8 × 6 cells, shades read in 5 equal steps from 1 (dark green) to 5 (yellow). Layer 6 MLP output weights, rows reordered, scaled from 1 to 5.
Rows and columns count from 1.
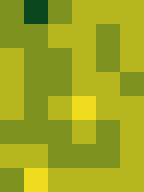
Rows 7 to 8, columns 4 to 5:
3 3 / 4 4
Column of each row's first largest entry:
4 3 1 1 4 4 1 2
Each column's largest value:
4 5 4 5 4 4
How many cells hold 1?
1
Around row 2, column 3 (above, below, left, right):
3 3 3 4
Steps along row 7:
same down same same up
